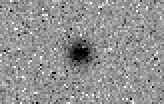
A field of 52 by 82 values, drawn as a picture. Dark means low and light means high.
Odd rows or columns: none. Stripes: none. Ninth with the lowest average: centre. Dips: one, in the centre. Average level on the scale: 60%.
